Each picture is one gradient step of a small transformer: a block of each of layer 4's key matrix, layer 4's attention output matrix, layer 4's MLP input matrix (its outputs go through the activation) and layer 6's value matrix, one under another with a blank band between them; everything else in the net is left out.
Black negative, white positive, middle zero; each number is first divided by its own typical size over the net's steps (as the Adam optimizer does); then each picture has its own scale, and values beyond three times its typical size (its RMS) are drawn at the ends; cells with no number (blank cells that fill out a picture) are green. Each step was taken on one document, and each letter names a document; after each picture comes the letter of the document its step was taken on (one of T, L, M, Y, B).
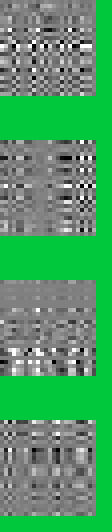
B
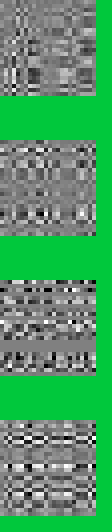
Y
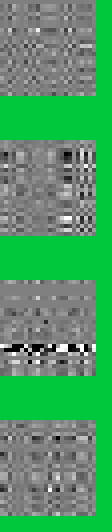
B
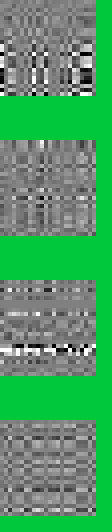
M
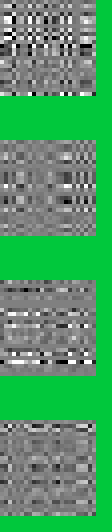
B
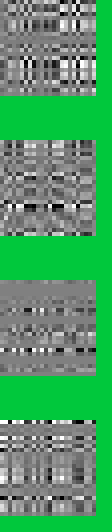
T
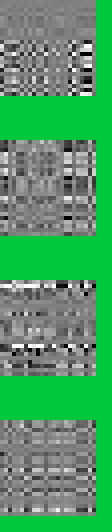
M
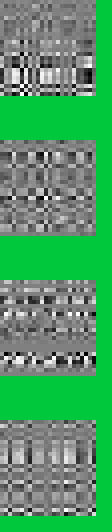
Y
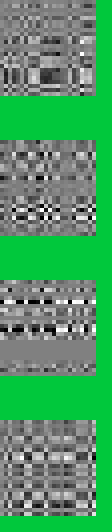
Y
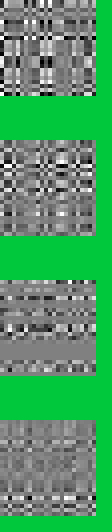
Y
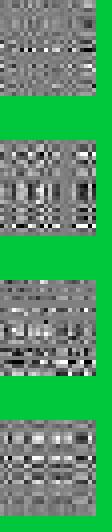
M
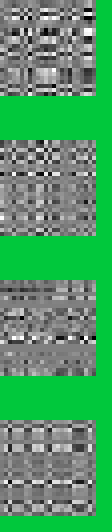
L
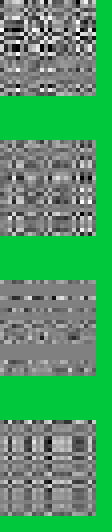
L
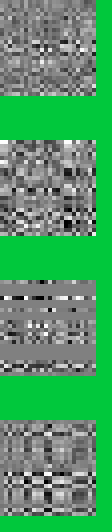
L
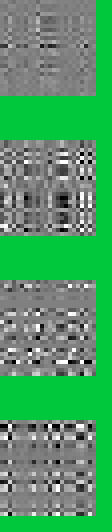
B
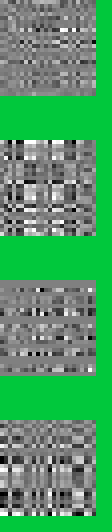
T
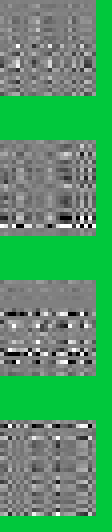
B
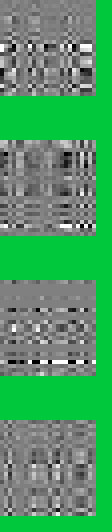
B
